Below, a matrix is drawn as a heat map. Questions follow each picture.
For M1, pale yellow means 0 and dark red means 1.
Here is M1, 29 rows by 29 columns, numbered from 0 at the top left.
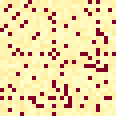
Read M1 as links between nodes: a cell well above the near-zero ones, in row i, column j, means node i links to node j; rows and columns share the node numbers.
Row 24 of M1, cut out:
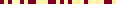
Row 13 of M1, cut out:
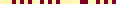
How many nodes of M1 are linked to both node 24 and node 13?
5
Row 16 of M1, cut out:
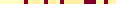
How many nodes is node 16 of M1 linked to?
7
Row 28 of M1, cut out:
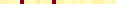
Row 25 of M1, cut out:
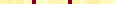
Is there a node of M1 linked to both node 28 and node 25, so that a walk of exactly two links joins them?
no
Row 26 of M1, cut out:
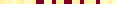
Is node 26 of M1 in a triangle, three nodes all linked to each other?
yes
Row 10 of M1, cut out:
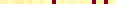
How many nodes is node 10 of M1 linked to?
3
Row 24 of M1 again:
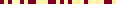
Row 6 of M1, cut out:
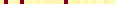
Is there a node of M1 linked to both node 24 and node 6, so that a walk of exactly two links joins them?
yes
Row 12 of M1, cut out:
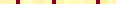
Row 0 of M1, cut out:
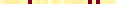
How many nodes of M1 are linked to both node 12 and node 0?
1
